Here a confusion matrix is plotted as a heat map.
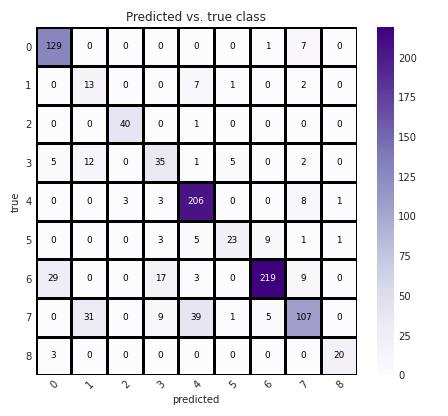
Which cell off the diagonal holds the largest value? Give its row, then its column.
7, 4
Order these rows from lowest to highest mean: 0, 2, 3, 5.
2, 5, 3, 0
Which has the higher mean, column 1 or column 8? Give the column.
1
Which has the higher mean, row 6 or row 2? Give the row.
6
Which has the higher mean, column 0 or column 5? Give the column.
0
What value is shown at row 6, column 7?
9
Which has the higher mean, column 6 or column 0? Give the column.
6
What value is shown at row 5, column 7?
1
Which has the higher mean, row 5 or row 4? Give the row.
4
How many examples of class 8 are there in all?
23
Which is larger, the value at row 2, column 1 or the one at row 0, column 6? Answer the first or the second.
the second
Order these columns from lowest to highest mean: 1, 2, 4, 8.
8, 2, 1, 4
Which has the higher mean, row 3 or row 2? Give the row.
3
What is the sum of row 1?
23
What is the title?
Predicted vs. true class
